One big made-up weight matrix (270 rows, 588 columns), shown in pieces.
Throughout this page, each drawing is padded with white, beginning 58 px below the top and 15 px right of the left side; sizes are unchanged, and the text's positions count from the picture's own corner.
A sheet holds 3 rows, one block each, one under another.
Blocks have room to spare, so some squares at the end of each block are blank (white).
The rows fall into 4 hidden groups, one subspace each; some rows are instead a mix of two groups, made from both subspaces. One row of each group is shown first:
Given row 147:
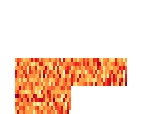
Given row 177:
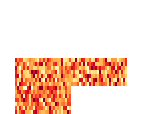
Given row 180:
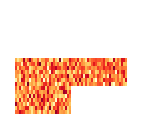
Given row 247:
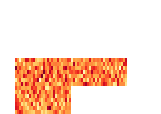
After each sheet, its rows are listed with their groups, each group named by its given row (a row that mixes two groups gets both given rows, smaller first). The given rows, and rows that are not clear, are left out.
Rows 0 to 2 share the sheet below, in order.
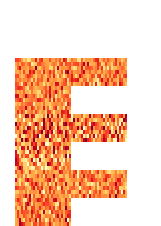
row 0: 147
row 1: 247
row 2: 177
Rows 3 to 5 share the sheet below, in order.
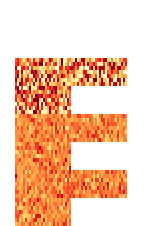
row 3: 177
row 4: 147
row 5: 147
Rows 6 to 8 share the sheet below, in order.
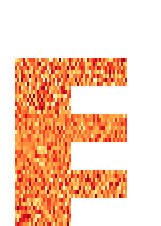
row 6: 180
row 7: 147 and 180
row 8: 147
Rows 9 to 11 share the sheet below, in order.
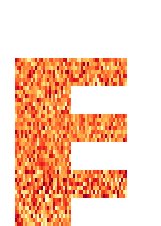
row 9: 147
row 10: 180
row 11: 247
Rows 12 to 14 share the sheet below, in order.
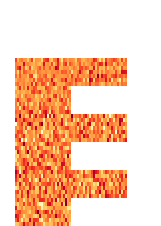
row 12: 177
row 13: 247
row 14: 147
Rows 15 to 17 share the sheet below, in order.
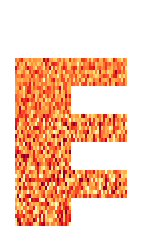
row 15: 177
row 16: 177
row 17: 177
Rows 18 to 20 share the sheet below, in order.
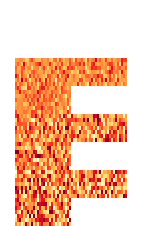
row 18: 177 and 180
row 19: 147
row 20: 180
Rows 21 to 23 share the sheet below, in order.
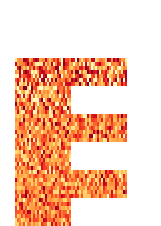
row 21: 177
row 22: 177 and 180
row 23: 247
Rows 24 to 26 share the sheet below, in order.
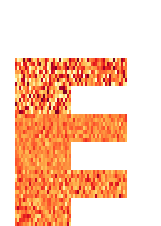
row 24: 180
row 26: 147
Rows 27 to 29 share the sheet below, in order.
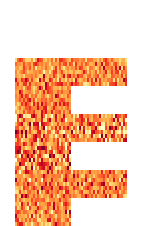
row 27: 247
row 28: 147 and 180
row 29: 180 and 247
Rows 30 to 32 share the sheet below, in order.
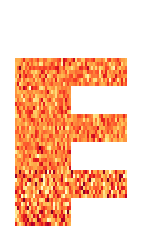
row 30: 177
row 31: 147
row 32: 247
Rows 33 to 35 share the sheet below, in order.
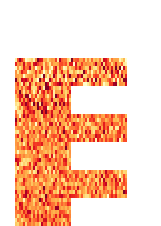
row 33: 247
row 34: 147
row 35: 247
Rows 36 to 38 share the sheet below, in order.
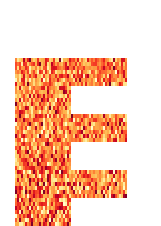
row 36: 180
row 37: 247
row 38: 180
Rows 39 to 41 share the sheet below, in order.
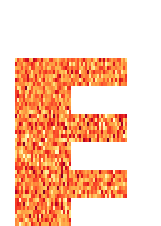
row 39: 177
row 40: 177 and 247
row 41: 177 and 180
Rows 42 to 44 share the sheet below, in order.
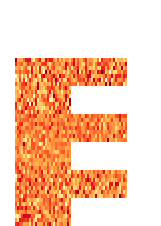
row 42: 180
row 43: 177 and 247
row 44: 147
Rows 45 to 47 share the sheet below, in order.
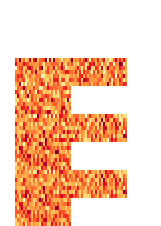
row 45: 247
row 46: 247
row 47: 247
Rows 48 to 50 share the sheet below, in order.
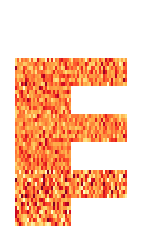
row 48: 247
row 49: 247
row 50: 247
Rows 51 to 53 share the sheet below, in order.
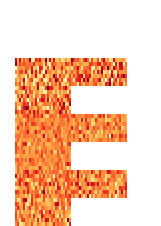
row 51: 180 and 247
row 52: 177
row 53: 177
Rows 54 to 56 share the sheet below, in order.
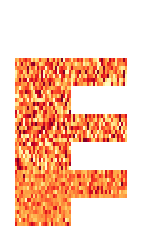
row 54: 147
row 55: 177 and 247
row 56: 177
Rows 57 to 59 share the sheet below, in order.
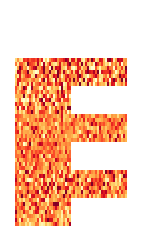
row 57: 177
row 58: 177
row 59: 177 and 247
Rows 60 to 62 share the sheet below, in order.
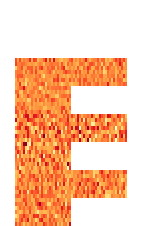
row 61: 177
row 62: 147
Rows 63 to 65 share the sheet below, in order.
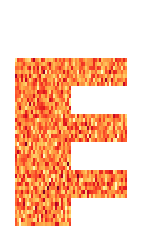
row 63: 180
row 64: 177
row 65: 177
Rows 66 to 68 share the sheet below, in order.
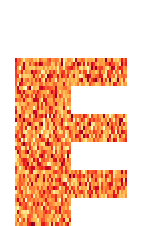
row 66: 177
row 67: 247
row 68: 177
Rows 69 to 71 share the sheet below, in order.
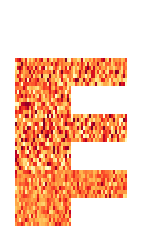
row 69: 147
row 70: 247
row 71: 180
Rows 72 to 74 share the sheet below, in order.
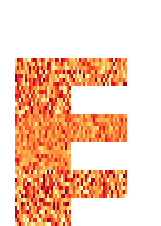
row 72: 180
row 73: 147
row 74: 247
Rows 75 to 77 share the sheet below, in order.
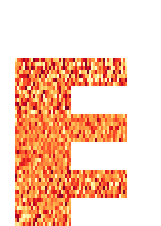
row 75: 177
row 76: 147
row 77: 147
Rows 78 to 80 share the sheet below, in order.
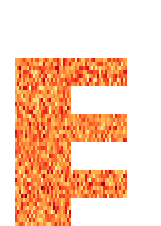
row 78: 177
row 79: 180
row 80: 180 and 247
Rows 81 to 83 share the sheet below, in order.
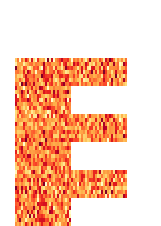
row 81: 247
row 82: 247
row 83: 180
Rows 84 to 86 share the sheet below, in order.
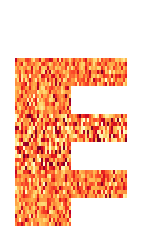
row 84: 180
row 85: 147
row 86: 180
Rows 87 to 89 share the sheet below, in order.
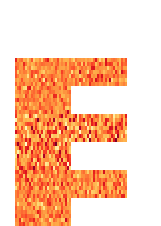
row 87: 177
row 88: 177
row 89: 147 and 177
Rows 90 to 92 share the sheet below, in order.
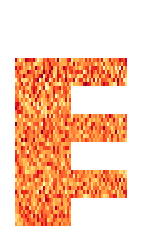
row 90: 247
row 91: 247
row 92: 247
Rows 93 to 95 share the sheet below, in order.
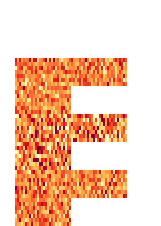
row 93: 247
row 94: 147
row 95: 180
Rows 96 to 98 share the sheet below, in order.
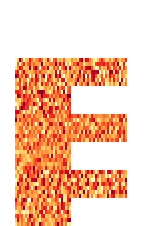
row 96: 147
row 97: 147 and 247
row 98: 177
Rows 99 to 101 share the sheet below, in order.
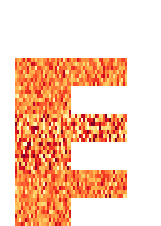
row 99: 147
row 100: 177
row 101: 180
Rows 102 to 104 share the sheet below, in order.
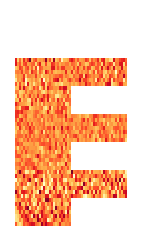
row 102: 180 and 247
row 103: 147
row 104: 247
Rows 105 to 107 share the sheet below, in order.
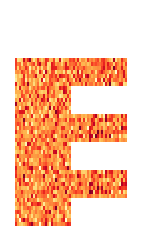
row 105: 180
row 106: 177
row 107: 177
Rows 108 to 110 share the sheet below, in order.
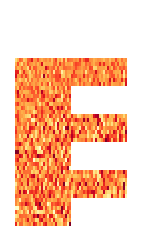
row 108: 147
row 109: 147
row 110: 147
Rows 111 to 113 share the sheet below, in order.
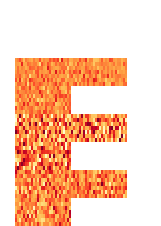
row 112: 147
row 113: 180
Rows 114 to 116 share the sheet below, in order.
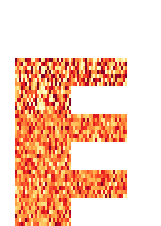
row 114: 180
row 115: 147
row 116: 180
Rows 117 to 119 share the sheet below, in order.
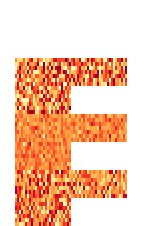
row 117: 177
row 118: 177
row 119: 180
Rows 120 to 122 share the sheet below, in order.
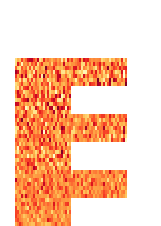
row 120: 147
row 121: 147
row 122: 247
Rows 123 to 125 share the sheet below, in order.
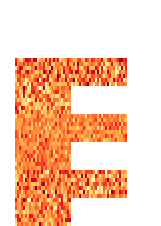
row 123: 177 and 247
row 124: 180 and 247
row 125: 177
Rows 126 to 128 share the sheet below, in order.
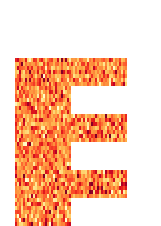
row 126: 147 and 180
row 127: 177
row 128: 177
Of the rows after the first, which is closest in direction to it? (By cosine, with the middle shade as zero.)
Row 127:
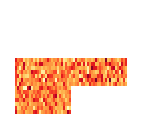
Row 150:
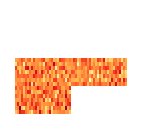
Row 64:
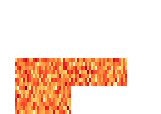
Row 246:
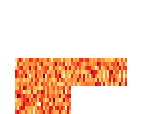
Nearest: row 246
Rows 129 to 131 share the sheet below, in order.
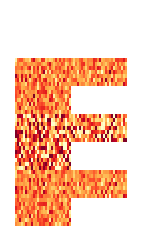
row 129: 180
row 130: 180
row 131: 180
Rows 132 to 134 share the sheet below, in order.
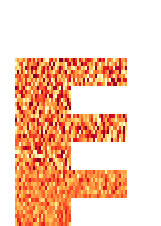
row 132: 177
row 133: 147
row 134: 177
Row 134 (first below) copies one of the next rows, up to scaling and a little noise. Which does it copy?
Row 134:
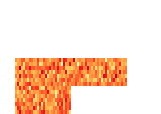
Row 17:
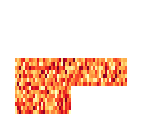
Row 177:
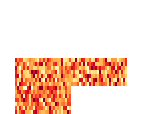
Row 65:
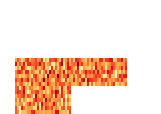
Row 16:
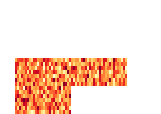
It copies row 17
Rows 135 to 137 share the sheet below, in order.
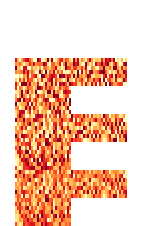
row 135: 180 and 247
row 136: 247
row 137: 247
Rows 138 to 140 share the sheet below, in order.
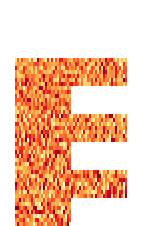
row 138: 247
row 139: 180 and 247
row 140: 147
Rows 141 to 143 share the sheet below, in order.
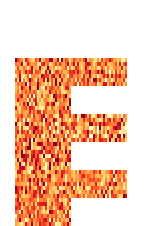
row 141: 180
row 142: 177
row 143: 180
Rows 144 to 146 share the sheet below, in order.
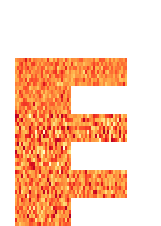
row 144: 147
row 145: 147 and 180
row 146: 180
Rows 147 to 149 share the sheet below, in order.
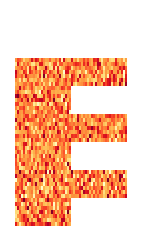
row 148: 177
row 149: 247
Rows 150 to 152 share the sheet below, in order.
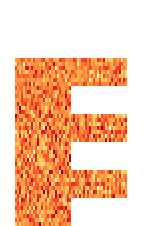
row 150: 177
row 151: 180
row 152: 177 and 180
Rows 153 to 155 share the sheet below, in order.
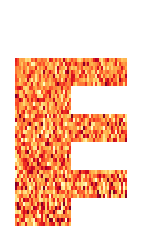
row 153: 147
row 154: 247
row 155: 147
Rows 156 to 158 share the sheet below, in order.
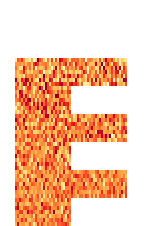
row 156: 247
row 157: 177
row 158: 147
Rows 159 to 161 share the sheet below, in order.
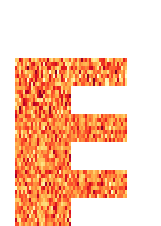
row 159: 147 and 177
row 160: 180
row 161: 177 and 180
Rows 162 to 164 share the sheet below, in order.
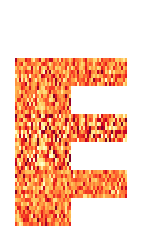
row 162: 180
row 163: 180
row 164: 177 and 247
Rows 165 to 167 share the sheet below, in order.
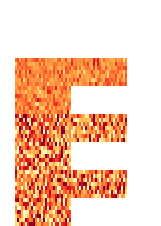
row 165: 147
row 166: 147
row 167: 147 and 177
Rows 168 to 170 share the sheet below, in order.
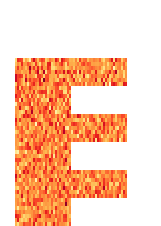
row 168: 180
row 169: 147
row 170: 147
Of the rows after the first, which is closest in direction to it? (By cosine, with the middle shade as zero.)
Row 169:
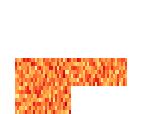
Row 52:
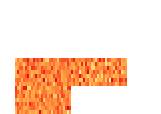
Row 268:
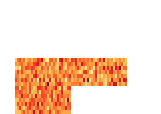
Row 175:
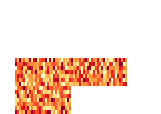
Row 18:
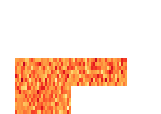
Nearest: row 18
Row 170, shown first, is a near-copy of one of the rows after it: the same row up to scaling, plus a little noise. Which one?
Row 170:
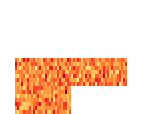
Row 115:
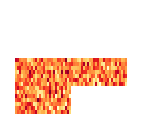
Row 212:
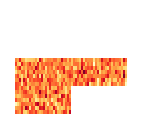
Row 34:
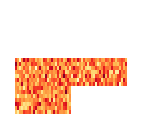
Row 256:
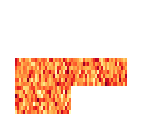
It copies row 34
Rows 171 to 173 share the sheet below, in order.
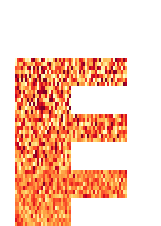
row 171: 180
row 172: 177
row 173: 247
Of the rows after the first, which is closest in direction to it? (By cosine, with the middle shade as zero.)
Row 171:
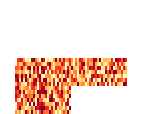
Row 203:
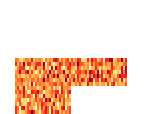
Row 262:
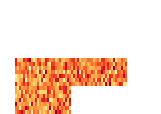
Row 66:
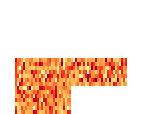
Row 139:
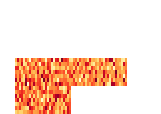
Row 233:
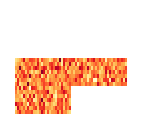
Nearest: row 233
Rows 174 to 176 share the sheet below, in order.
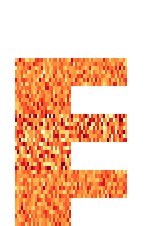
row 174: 247
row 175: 247
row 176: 180 and 247
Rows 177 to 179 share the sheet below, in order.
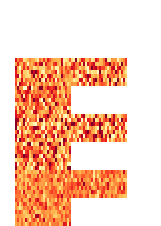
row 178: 177
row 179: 147
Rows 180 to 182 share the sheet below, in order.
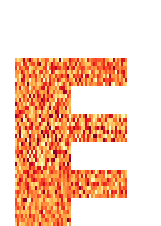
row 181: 180
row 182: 177
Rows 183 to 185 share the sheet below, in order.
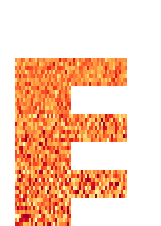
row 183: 177
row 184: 247
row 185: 147
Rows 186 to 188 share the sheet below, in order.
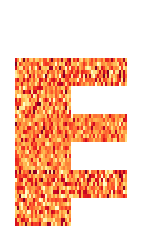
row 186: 147
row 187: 247
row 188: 247
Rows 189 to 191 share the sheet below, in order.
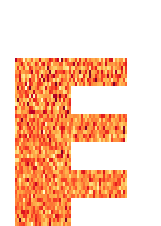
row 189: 177 and 180
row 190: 147
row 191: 177
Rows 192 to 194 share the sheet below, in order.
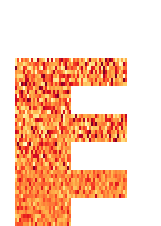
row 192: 247
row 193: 177
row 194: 147
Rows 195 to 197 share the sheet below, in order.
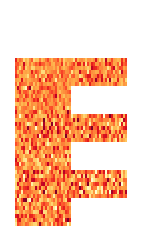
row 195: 177
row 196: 177 and 247
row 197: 177
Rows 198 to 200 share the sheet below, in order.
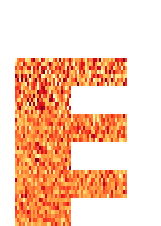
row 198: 180
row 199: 147
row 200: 247
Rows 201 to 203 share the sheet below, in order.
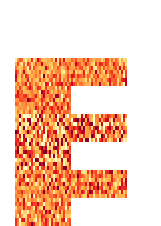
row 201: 147 and 247
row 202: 147
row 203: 177
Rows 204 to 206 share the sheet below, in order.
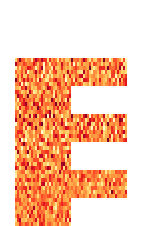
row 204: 177 and 247
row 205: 247
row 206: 177 and 180
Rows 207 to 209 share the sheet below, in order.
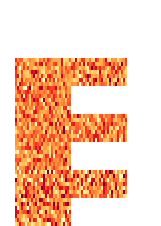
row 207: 177
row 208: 147
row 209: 247
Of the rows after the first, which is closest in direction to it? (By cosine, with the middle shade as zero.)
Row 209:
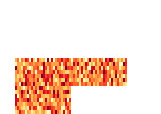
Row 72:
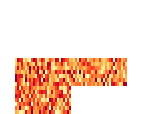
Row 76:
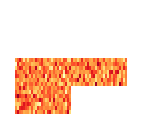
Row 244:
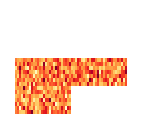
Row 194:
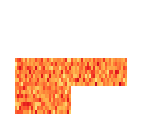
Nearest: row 244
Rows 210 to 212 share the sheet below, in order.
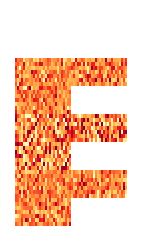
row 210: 177
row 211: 147
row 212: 147
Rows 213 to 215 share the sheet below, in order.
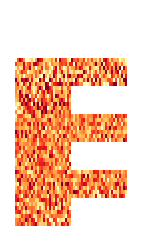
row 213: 247
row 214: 180
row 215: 147
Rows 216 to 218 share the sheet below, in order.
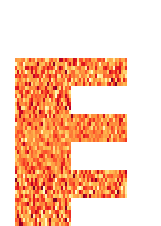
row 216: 177
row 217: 247
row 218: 177 and 247
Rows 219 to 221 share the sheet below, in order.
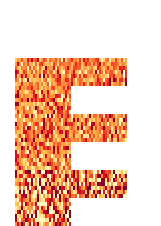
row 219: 147
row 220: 247
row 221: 180
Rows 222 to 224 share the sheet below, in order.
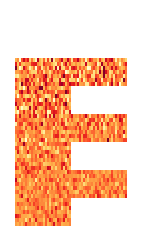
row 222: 147 and 247
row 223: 247
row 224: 147
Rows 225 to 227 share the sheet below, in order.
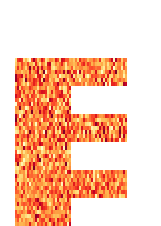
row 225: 180
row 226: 147
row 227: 147
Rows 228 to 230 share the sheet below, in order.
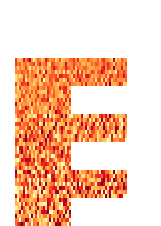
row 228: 180
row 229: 147 and 247
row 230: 180
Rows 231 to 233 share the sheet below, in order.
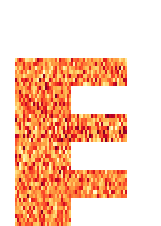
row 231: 247
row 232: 147 and 177
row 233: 177 and 180
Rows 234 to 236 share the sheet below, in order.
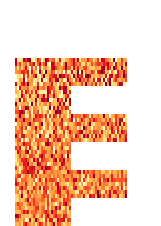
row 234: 180
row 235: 247
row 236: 147
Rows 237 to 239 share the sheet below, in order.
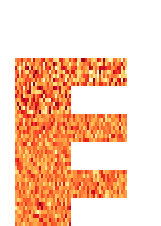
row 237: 177
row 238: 177 and 247
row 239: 147
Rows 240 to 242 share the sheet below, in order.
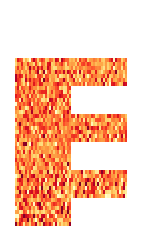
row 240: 180
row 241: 177
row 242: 147
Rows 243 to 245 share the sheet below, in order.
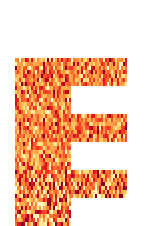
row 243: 247
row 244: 177
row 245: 147 and 180
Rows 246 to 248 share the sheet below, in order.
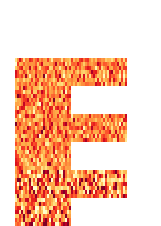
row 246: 147
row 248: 177 and 180
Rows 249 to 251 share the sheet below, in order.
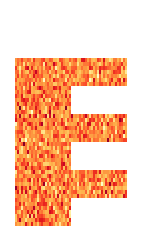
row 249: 177
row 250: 247
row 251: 180
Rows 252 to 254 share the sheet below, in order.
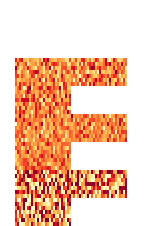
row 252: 177
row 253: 247
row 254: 177
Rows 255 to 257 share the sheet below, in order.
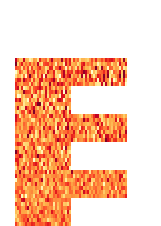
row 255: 147
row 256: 147
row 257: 247
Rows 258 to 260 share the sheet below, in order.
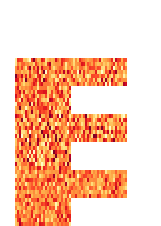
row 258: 180
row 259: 180
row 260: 177
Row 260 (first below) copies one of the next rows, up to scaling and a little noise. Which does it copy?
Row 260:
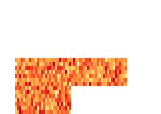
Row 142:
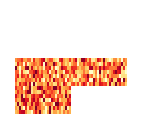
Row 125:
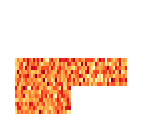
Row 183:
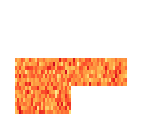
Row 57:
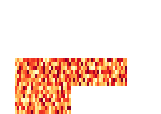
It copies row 183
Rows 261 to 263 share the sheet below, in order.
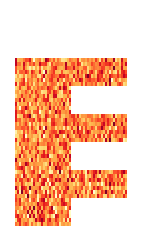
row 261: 177 and 180
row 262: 180
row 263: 180
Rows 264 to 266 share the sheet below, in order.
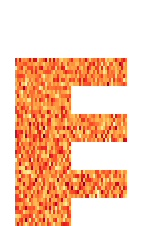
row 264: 247
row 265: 180
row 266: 147
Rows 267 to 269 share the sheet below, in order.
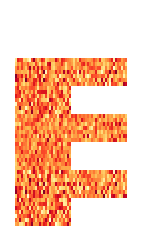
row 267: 180
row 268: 177 and 247
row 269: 180
